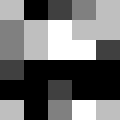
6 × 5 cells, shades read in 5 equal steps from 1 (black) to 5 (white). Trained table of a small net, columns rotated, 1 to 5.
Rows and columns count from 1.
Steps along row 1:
down up up up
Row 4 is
2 1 1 1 1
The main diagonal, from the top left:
4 4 5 1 1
